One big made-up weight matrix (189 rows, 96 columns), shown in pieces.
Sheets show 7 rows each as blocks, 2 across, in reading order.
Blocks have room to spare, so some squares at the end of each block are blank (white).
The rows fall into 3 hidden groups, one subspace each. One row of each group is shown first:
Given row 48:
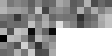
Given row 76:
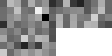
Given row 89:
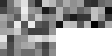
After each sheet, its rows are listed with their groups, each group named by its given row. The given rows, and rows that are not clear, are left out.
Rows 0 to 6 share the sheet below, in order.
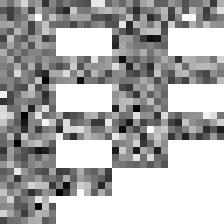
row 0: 76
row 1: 89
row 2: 48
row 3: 76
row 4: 89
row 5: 76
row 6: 48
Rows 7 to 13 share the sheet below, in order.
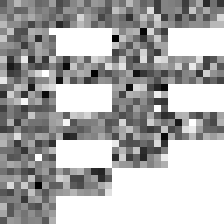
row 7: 48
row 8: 48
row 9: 76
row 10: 76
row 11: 76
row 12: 89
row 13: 76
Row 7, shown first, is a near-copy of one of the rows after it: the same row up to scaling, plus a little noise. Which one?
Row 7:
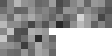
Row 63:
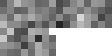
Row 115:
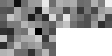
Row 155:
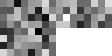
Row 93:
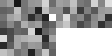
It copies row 63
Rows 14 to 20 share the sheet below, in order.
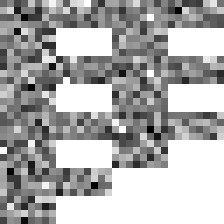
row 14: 76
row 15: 76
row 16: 89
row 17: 76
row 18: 48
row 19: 76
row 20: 76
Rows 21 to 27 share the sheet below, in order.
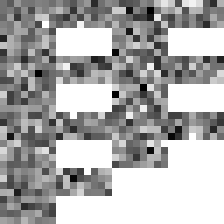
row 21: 48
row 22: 76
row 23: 76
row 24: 48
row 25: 89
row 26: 48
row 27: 89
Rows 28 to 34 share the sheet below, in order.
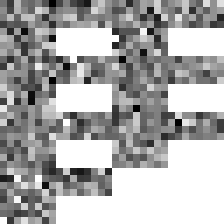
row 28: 76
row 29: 48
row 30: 89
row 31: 76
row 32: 89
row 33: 89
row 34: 76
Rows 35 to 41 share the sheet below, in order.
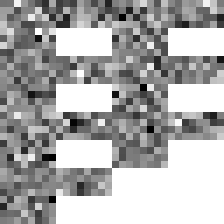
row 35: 48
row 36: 76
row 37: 89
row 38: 48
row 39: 89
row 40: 76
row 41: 48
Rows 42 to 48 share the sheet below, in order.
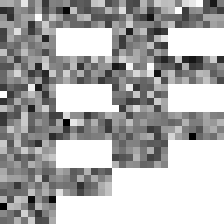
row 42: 76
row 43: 76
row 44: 48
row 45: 76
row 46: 89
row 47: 48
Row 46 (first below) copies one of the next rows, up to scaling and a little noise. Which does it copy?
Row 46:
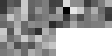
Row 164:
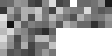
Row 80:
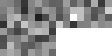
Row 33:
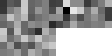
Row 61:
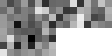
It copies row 33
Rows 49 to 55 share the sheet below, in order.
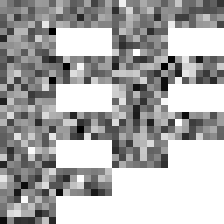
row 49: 48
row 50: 76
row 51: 89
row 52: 89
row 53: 89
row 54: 89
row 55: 76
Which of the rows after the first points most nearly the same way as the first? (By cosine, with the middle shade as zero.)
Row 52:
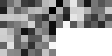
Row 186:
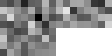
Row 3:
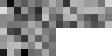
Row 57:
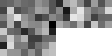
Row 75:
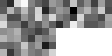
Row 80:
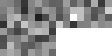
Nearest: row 57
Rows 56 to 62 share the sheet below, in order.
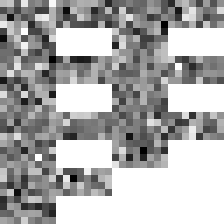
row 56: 76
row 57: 89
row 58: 76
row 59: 89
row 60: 76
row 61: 89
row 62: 89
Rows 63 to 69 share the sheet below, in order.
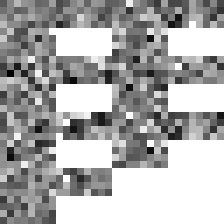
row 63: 48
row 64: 48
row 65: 76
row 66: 76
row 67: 76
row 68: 48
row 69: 89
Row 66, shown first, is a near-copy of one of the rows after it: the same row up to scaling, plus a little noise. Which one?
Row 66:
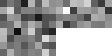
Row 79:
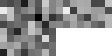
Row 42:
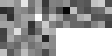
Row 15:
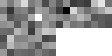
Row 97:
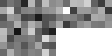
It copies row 97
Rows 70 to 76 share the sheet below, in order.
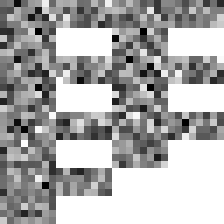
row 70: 48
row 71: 48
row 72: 48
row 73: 48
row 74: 76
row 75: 89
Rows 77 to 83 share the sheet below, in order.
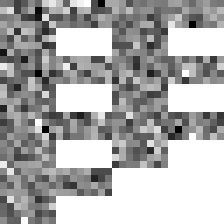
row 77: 76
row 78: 48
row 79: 76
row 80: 89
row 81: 76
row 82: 48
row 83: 76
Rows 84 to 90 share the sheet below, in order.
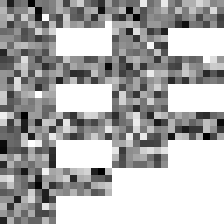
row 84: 76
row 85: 76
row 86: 89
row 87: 76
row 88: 89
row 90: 76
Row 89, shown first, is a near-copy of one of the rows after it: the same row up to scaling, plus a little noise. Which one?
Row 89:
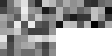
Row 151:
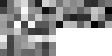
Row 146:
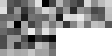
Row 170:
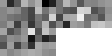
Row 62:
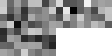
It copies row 151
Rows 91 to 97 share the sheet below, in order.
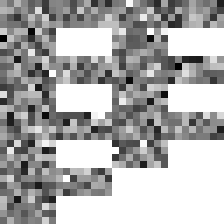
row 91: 48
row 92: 48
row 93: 48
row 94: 76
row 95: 76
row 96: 48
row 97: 76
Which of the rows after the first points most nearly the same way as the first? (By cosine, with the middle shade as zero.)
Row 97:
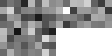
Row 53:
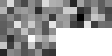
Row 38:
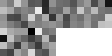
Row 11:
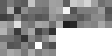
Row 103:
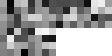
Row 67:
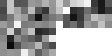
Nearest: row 11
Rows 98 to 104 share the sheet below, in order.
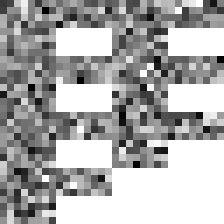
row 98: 89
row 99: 76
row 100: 48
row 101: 48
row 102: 89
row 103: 76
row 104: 89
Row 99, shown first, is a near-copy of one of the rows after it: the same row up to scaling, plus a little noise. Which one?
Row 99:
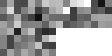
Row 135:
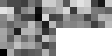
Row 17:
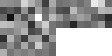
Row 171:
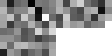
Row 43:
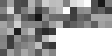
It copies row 43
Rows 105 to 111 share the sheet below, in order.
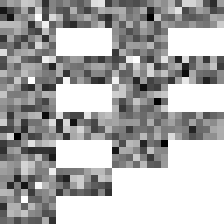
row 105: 76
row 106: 76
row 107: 89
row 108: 89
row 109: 89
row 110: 48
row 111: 76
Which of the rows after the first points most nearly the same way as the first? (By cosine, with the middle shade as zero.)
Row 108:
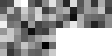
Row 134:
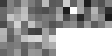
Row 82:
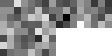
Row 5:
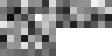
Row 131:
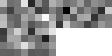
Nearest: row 82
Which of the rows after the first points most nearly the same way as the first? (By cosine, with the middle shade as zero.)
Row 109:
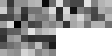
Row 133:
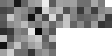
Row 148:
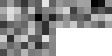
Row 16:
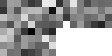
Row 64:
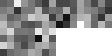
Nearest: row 64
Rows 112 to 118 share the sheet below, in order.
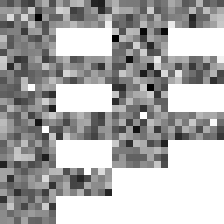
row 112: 76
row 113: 48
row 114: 89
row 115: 48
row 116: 76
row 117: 76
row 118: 89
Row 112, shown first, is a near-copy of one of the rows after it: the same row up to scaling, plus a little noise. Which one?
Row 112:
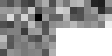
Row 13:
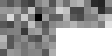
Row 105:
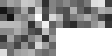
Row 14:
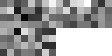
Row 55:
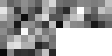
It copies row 13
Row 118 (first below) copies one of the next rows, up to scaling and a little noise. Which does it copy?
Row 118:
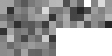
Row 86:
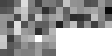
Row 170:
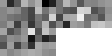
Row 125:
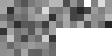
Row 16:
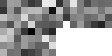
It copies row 125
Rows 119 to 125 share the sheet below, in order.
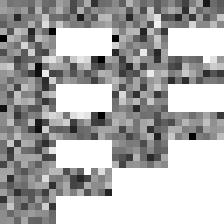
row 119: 48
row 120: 48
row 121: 76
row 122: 76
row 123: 76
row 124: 48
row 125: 89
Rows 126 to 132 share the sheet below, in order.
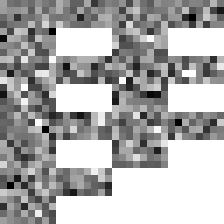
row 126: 48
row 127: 89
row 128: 76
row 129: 89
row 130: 76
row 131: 76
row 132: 76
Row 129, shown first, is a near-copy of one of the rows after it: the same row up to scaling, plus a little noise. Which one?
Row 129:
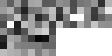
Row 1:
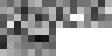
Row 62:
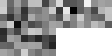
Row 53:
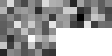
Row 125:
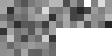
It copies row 1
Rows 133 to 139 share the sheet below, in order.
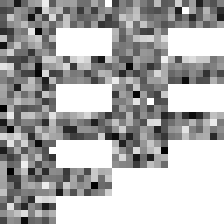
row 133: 48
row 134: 89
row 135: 76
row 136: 76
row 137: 76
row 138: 76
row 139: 76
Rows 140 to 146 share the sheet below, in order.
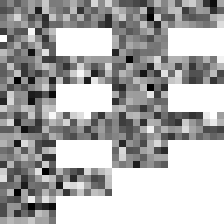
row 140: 48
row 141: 76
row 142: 89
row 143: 48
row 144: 76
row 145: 76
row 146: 89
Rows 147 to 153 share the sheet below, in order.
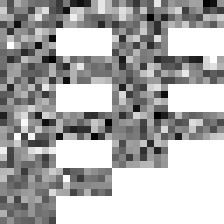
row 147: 76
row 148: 76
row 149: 89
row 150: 76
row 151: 89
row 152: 89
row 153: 89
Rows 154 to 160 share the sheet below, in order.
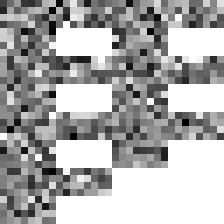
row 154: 89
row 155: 48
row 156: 76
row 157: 76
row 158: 76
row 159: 89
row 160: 89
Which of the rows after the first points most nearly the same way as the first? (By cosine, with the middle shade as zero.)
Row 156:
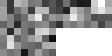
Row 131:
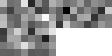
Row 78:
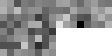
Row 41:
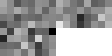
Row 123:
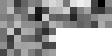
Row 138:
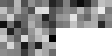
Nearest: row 138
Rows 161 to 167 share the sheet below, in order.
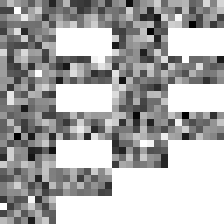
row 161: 76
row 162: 48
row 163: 76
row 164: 89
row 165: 89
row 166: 89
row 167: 48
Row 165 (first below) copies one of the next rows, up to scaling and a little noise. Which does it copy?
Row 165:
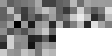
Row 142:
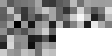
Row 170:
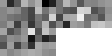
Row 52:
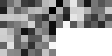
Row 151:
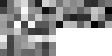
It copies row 142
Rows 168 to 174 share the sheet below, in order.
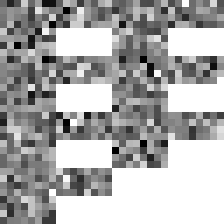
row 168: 89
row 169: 89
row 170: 89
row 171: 76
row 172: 89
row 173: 48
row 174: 89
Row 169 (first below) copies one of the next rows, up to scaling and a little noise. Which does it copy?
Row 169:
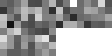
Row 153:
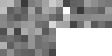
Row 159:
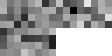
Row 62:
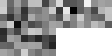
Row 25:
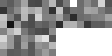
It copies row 25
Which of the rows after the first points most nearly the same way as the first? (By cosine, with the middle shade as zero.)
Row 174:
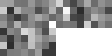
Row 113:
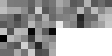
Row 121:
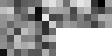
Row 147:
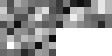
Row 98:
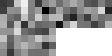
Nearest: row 121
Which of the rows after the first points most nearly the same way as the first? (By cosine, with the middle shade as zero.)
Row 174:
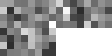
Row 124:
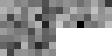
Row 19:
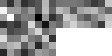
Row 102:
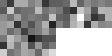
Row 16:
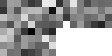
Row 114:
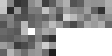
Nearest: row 114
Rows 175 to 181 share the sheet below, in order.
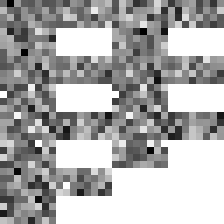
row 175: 76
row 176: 89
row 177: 48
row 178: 48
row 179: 48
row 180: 48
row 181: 48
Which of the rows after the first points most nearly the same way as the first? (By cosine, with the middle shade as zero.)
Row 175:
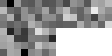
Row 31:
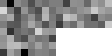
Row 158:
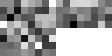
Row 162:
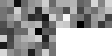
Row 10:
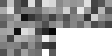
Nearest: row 31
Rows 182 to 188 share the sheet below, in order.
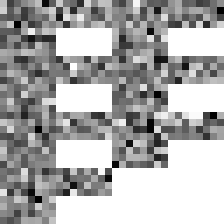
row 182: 89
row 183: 89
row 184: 89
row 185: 89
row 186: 76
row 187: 76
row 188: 89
